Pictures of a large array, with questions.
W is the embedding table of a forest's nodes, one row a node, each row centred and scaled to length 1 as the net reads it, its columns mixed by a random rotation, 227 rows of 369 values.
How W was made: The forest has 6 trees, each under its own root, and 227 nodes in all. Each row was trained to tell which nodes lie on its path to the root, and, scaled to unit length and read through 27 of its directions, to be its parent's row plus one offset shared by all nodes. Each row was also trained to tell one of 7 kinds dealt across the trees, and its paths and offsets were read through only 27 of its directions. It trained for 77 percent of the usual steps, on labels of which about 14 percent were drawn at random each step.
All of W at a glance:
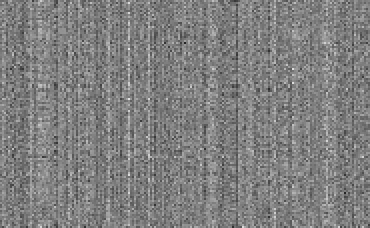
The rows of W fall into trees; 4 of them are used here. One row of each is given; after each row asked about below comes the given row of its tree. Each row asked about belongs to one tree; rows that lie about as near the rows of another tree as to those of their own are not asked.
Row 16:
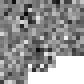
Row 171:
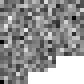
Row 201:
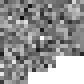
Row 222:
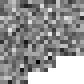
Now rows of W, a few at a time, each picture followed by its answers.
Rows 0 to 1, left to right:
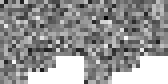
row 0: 171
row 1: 201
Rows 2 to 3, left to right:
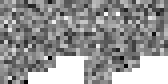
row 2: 222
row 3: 222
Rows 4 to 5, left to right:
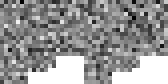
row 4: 171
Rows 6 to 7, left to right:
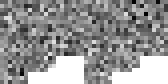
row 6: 16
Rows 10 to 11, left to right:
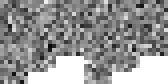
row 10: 16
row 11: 16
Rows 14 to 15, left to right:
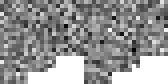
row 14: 171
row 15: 222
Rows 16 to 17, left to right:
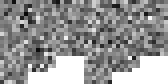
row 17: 222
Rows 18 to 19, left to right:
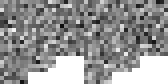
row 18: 16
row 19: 201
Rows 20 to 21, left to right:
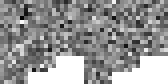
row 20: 16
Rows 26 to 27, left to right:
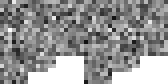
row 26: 201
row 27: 201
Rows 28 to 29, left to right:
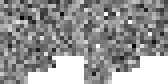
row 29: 16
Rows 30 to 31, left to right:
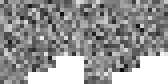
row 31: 222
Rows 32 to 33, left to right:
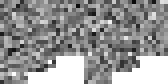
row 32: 171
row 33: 222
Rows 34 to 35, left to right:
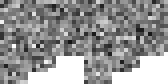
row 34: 201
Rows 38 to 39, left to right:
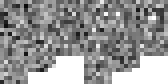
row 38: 16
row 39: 222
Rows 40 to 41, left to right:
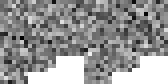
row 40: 171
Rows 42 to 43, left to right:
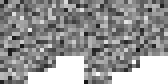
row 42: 171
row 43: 171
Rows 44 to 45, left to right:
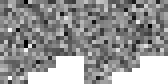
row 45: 222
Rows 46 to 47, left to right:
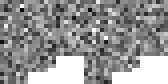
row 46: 171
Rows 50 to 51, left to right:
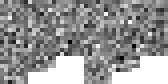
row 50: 201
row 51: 16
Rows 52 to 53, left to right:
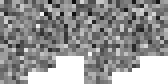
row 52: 222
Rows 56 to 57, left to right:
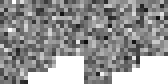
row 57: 171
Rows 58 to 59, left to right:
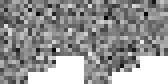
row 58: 171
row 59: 222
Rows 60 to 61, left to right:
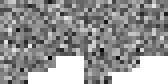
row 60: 222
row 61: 171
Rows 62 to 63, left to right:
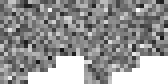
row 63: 16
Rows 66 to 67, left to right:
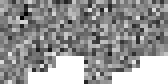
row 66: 16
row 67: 201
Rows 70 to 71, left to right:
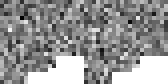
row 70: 222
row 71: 201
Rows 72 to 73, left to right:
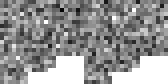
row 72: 16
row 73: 171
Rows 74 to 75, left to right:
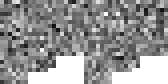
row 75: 222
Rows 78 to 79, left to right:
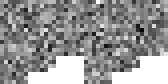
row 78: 16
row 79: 222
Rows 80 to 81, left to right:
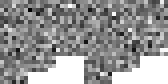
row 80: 171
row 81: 222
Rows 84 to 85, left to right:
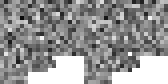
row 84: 222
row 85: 222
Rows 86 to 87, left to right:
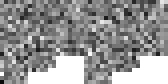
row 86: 201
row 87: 222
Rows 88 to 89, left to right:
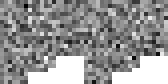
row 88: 16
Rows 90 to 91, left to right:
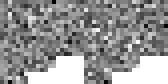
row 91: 16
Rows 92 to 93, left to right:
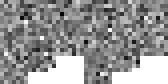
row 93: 171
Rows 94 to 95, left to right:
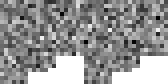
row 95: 171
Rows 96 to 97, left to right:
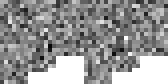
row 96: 16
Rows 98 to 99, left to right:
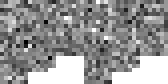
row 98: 222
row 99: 222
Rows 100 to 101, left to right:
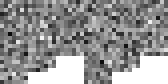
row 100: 201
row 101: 222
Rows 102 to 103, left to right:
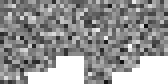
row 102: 171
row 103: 16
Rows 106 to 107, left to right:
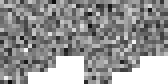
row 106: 171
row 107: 16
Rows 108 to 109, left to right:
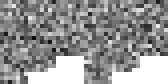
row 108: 171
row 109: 16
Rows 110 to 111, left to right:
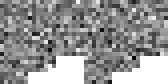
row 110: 222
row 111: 222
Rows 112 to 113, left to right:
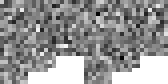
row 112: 201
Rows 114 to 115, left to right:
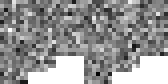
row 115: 16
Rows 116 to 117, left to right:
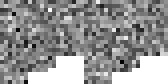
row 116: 222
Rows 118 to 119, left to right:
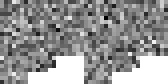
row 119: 222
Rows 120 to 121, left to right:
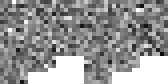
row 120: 222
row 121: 16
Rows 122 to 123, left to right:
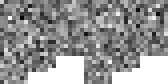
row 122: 201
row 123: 222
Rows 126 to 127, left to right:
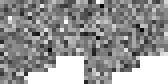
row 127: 222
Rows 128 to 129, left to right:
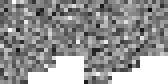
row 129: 171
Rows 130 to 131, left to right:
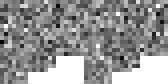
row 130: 171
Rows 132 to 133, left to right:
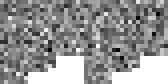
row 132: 222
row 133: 222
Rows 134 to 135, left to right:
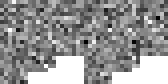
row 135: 171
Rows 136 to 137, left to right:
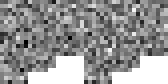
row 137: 171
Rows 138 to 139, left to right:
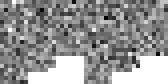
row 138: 222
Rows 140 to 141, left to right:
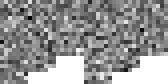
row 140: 222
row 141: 171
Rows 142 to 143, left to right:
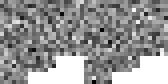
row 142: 222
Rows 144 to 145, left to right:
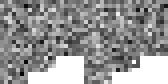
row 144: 16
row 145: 171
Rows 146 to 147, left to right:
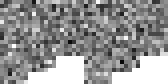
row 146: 201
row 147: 222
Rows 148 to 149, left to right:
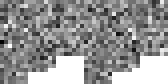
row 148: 171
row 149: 222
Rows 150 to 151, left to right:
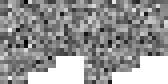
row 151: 222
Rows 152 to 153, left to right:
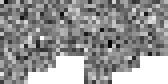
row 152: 201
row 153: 222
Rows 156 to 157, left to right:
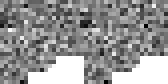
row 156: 16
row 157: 16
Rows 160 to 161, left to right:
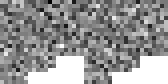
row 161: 171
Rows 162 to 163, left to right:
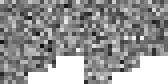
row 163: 201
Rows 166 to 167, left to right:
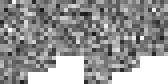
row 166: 222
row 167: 201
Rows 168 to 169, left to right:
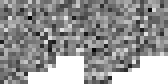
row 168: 222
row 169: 171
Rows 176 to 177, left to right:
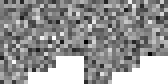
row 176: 171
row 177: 171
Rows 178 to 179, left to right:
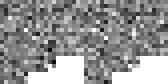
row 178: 222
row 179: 222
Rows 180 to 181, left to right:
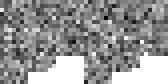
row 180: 201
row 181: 201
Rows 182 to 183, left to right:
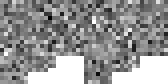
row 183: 16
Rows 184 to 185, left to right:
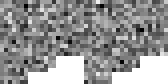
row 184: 16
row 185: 222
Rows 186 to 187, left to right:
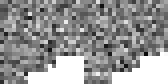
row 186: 222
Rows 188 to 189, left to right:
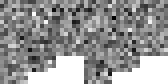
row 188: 171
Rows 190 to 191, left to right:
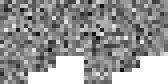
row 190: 222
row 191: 222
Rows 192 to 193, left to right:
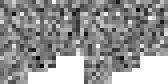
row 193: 222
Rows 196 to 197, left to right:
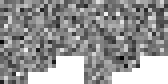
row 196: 171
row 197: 222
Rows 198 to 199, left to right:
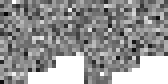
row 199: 171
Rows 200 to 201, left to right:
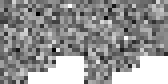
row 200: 171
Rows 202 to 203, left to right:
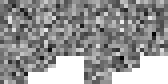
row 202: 16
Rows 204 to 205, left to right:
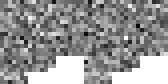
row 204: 171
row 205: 222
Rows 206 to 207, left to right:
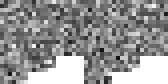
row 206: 201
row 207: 171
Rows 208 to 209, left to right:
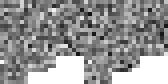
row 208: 16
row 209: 16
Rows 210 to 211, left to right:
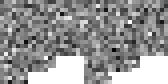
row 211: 171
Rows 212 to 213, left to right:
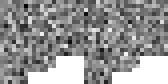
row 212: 16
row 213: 201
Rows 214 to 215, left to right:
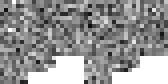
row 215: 16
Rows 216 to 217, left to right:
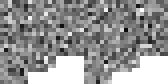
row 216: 16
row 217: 201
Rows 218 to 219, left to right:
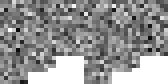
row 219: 171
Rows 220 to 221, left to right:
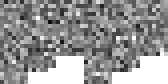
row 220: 171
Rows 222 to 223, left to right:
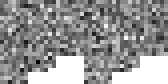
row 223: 201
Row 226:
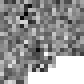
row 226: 16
